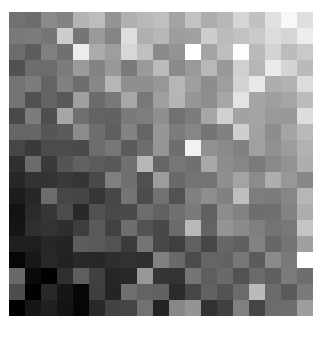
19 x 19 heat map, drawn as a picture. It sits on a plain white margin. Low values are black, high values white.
There is an overall slope up to the top right. Neither half mirrors the other. The histogram is bell-shaped. The top right is the ninth with the highest average. The bottom left is the ninth with the lowest average. No regular stripes run through it. Fine speckle covers the field.
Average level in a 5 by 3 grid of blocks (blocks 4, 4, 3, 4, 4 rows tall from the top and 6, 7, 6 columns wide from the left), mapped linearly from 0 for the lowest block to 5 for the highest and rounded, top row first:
345
234
133
123
012
